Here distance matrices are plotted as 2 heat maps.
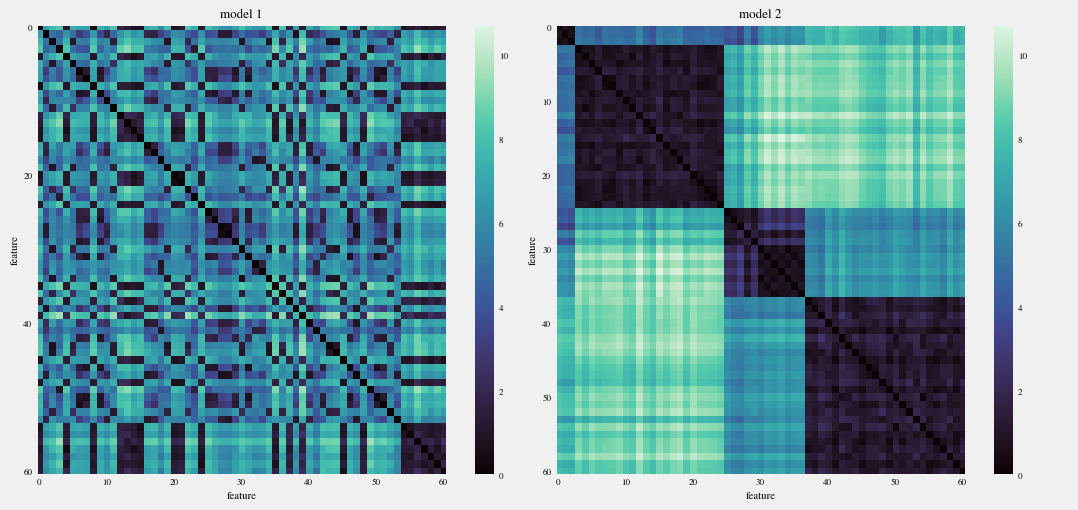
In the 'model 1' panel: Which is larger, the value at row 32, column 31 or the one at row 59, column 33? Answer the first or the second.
the second
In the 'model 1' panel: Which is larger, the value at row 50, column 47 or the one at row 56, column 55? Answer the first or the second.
the first
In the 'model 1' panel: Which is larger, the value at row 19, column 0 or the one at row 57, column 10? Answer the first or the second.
the first
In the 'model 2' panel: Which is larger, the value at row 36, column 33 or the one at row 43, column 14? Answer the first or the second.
the second
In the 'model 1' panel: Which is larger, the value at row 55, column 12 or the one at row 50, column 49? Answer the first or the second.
the second
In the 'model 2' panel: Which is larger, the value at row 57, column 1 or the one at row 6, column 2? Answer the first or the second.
the first
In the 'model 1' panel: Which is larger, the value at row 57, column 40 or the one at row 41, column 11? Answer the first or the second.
the first
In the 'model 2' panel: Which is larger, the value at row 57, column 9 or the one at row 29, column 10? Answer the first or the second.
the first
